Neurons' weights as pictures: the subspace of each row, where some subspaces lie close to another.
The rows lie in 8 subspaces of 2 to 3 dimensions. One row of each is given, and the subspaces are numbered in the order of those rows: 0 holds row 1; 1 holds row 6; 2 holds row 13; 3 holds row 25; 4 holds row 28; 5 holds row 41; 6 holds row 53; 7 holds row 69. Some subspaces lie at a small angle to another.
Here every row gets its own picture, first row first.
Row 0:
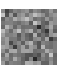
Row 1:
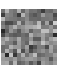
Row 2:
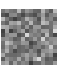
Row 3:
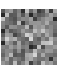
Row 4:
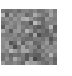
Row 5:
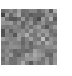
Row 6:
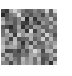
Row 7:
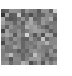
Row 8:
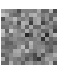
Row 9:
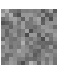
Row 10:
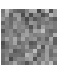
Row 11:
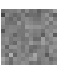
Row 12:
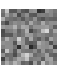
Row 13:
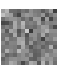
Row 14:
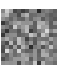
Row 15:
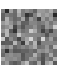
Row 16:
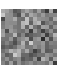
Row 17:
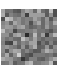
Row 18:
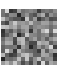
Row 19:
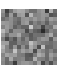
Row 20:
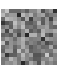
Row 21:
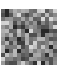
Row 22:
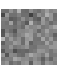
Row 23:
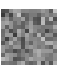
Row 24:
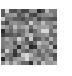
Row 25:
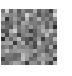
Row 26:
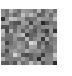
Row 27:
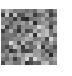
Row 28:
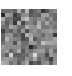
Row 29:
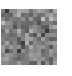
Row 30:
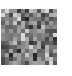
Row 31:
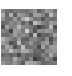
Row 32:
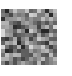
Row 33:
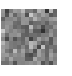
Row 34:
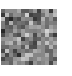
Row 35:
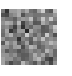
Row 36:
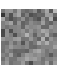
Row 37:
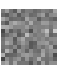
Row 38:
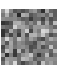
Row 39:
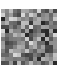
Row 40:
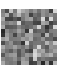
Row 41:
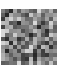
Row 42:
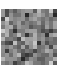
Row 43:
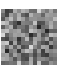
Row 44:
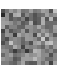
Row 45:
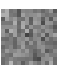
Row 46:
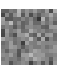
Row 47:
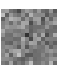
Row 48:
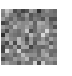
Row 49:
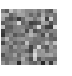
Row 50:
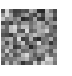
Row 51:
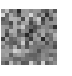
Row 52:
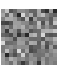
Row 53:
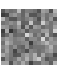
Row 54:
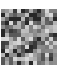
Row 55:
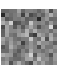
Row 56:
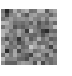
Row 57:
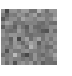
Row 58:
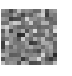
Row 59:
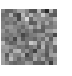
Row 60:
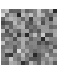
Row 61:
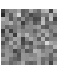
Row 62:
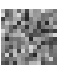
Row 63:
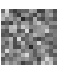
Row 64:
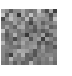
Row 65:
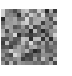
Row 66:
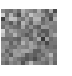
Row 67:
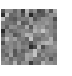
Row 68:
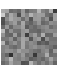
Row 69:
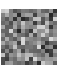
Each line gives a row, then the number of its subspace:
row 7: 0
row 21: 2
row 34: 3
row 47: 3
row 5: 2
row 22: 3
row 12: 6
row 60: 0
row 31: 7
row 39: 1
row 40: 5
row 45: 6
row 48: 5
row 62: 4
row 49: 5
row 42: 3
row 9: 2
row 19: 4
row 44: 7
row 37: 6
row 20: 0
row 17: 3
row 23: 7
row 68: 0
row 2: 6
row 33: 4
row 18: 6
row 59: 4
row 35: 6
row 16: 1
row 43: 5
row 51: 3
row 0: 7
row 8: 6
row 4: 7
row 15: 3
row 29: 5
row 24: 6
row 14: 5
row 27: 7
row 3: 4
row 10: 4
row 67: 4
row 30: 4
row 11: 0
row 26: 1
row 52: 0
